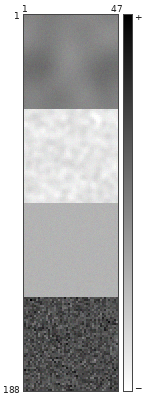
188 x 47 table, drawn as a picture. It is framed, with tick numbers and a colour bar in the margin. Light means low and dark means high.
It is made of 4 by 1 panels. Panel 1,1: middling, smooth, faint in contrast. Panel 2,1: very low, blotchy, faint in contrast. Panel 3,1: low, flat. Panel 4,1: high, fine-grained.
